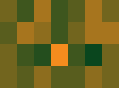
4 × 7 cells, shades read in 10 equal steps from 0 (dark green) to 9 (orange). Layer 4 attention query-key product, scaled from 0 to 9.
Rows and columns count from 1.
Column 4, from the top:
2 2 9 3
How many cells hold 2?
5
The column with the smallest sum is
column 5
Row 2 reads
3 6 5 2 4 6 6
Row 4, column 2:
3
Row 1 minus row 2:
1 -4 1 0 -1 0 -2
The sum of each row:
27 32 22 27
